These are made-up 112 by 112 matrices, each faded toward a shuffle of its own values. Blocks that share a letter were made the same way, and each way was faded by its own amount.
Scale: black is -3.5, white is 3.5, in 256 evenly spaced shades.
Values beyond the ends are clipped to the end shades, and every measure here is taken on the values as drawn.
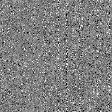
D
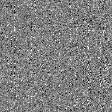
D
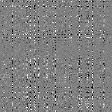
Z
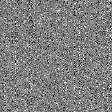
D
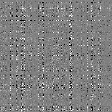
Z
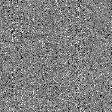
D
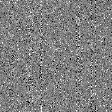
D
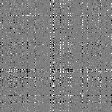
Z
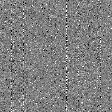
D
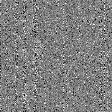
D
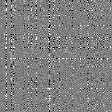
Z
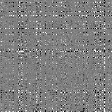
Z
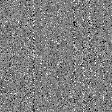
D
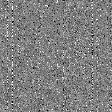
D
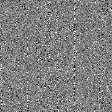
D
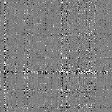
Z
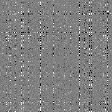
Z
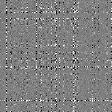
Z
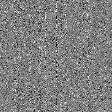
D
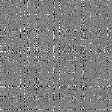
Z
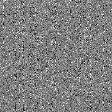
D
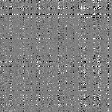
Z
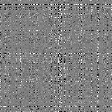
Z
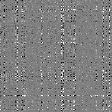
Z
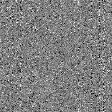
D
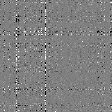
Z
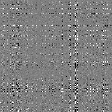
Z
